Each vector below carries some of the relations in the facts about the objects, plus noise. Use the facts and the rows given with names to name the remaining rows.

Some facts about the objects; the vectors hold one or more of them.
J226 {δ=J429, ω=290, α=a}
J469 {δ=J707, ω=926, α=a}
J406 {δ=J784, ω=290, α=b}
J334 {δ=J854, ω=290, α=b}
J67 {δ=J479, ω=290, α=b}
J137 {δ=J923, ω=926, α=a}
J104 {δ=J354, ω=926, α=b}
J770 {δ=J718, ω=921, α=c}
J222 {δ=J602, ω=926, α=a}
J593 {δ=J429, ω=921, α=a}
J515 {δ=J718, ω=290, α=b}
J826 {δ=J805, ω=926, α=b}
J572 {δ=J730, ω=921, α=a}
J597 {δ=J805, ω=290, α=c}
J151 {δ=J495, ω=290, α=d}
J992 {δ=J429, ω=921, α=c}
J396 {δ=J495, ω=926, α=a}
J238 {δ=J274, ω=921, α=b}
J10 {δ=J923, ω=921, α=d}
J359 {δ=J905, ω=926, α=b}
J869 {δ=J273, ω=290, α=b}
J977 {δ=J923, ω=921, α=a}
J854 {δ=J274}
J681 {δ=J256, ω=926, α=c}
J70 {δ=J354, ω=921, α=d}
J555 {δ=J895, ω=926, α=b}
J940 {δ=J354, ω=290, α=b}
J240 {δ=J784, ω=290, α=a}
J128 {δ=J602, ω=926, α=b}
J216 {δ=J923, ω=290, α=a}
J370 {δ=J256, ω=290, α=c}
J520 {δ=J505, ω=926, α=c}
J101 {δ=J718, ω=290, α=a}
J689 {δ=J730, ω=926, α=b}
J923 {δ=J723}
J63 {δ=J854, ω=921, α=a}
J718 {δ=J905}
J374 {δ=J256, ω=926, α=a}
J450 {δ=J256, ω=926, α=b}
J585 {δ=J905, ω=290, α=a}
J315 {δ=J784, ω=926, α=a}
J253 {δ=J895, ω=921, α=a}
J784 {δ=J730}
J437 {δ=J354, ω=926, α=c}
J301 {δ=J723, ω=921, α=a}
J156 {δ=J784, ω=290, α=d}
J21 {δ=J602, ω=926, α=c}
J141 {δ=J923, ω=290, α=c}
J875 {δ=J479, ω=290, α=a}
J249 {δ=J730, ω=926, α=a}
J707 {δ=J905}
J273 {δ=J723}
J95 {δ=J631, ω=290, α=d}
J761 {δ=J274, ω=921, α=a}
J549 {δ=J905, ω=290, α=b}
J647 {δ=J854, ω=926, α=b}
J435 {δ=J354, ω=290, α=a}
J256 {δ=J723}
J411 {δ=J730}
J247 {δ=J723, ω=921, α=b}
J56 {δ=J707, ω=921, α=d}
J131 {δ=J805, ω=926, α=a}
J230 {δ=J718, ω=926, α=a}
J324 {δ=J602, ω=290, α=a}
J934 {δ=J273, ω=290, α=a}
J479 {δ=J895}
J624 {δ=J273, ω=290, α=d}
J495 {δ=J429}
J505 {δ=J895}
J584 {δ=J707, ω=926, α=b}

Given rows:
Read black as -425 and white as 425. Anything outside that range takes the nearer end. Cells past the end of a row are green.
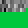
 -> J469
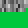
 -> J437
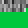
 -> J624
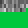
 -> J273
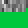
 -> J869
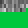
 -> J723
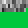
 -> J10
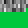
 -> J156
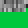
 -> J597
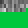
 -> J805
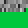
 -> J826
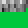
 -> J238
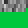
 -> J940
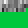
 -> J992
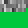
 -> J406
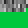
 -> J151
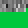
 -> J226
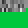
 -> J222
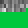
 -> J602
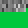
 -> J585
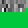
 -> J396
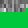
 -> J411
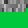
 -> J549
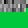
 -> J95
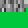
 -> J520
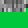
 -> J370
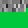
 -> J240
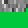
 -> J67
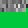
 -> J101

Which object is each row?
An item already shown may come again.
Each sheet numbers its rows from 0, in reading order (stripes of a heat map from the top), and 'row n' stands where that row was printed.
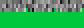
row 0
J934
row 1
J584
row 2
J95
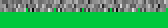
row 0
J324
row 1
J230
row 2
J647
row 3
J104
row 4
J230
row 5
J681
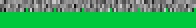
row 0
J584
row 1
J520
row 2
J450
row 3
J216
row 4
J21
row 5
J624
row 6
J689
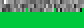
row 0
J593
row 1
J435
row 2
J555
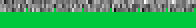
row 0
J151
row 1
J597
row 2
J875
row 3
J334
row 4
J70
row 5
J572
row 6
J992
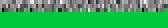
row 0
J56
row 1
J247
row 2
J977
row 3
J156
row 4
J334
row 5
J770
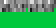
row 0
J253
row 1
J238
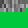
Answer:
J707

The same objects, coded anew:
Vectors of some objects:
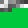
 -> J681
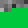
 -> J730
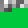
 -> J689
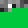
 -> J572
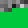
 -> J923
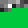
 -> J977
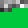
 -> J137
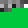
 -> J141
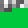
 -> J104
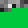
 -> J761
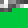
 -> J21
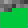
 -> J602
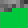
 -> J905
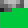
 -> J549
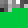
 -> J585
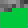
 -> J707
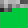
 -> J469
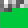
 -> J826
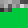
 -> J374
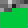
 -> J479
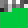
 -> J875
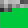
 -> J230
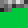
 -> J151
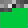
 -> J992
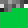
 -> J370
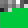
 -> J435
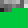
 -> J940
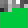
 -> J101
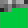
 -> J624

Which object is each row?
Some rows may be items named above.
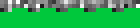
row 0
J875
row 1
J572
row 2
J67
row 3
J869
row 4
J141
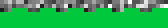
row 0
J95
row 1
J992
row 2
J301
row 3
J370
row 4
J216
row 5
J681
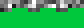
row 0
J253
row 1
J21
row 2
J70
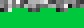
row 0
J240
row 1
J396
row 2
J301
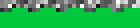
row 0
J770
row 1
J593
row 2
J370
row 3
J238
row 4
J555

